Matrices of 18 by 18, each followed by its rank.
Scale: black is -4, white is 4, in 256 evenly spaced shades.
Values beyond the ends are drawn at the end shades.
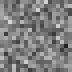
full rank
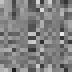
three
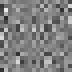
three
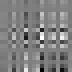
one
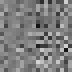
three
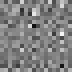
three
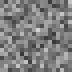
full rank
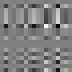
one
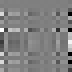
one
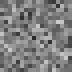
full rank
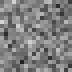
full rank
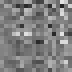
three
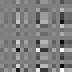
one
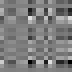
one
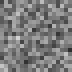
full rank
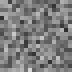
full rank
